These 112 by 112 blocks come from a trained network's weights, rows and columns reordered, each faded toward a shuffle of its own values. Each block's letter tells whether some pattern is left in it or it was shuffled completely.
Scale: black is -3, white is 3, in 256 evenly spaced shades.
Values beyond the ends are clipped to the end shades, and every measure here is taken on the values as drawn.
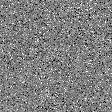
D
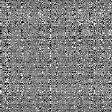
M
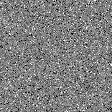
D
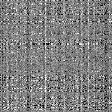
M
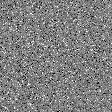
D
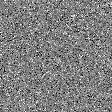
D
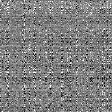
M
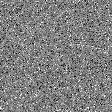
D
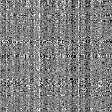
M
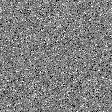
D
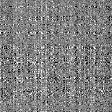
M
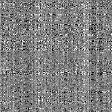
M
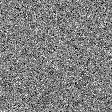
D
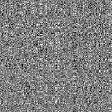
M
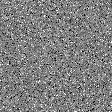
D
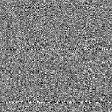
M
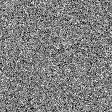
D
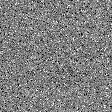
D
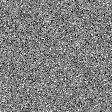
D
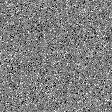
D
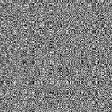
M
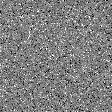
D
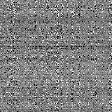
M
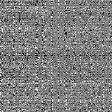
M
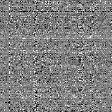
M
